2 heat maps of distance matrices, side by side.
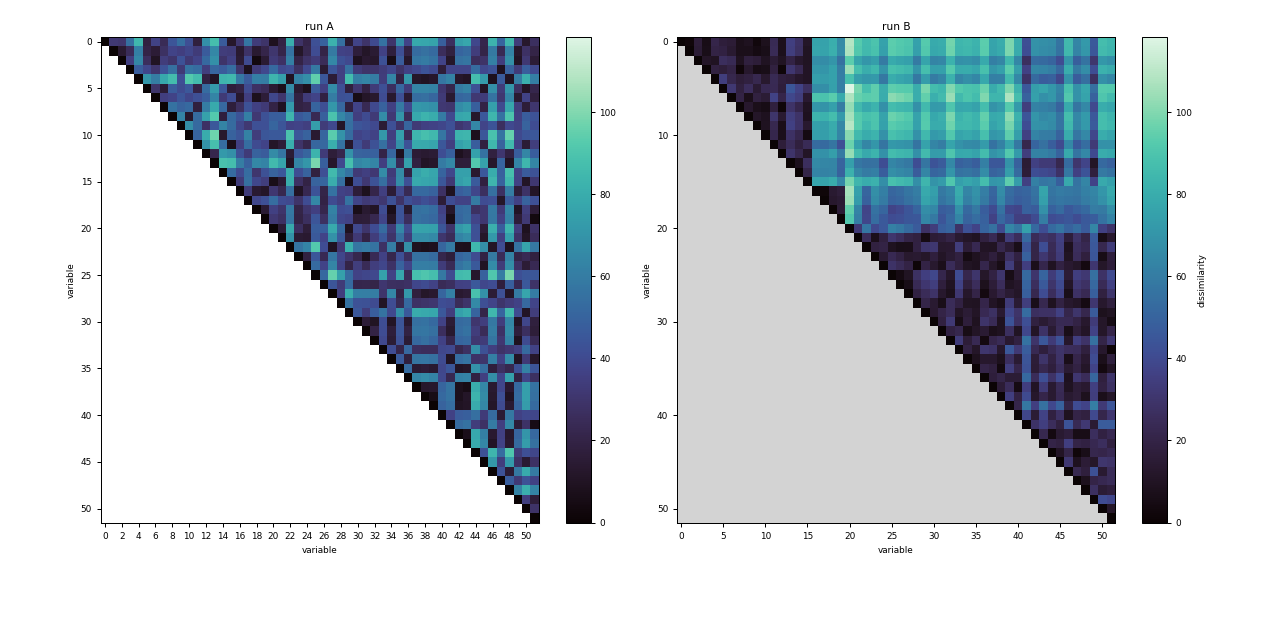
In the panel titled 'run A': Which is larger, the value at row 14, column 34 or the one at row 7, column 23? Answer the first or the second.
the first
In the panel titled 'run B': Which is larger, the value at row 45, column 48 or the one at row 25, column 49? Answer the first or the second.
the second
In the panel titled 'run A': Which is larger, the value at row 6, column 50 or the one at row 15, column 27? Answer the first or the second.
the second
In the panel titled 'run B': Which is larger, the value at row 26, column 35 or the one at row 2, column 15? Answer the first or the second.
the first
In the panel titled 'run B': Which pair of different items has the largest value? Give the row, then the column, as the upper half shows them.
5, 20
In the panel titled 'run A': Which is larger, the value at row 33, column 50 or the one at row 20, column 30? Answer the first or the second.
the first
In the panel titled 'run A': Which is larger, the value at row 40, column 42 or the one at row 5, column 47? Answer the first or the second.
the first
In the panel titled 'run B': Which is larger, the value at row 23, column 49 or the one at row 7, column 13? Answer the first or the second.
the first
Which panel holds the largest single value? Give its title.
run B
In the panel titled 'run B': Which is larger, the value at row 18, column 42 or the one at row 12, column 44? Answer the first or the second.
the second
